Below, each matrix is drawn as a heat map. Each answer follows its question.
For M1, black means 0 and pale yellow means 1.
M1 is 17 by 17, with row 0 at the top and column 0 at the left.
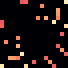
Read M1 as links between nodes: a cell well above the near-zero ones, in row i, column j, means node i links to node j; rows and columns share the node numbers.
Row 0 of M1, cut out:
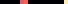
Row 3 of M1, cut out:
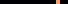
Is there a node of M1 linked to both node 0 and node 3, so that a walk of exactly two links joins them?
no
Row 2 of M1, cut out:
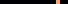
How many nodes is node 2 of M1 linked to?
1
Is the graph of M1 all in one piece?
no
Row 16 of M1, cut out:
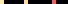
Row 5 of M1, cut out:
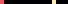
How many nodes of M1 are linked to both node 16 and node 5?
2
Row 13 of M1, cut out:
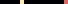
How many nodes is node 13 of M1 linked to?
2
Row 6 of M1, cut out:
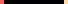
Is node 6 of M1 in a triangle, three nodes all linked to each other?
yes
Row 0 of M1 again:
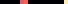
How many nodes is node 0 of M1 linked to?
3
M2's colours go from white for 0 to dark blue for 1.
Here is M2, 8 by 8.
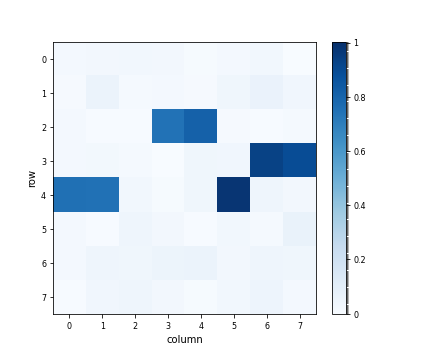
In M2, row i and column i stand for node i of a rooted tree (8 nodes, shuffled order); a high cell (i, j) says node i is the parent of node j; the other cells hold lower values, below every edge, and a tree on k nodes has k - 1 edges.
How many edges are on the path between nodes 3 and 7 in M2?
1
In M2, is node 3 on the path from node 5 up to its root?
no
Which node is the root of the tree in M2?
2
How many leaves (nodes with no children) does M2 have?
5
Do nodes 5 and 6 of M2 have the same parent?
no
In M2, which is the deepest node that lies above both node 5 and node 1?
4
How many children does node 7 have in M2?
0
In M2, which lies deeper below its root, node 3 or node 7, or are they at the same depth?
node 7
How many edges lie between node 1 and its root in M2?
2
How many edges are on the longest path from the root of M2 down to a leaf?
2
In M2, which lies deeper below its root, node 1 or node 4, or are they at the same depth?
node 1
